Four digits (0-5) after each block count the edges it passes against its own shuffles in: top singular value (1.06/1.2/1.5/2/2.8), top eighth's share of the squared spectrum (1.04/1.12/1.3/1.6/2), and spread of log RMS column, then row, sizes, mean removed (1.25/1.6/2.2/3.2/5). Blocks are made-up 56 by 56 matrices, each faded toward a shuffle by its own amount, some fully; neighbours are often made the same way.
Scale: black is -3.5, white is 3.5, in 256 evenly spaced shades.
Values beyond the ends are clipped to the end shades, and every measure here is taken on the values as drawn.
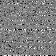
2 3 0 3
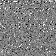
1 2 0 2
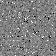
1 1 0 1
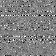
2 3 0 3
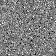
0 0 0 0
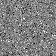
1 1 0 0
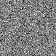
0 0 0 0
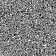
0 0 0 0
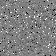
0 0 0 0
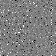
3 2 1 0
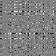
4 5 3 3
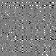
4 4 2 2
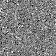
0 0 1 0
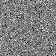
0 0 0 0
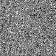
0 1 1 0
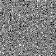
1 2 3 0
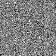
0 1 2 0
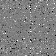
2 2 0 1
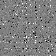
1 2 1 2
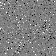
0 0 0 0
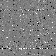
3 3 1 1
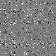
2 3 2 2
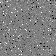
0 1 0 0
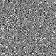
3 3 0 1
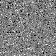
2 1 0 0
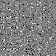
3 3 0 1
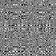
4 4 2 3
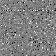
3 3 0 1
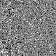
3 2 1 1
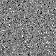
2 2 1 0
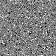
1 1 0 0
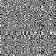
4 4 3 2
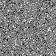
0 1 0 0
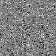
3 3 2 1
